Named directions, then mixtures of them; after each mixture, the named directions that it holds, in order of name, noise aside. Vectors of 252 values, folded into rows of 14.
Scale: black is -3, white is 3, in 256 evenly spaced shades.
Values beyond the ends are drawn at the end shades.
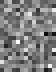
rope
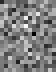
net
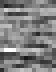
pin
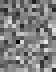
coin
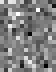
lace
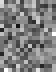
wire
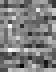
lace, pin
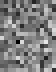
coin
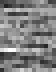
pin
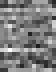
lace, pin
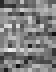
pin, wire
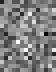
net, rope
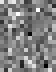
lace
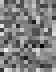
pin, wire
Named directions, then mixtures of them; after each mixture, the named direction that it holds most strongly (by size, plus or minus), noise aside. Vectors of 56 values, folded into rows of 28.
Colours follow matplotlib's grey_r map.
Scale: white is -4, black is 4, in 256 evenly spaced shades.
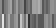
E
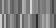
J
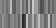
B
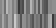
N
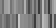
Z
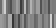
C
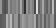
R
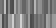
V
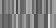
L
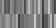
Z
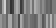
C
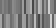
Z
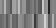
Z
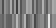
L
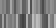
B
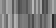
N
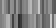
Z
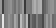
E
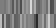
J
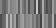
R
